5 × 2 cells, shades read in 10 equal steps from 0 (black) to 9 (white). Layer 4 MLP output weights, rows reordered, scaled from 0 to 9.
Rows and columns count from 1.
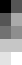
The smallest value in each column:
0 3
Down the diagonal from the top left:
0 6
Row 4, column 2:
7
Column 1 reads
0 3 4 7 8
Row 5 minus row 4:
1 2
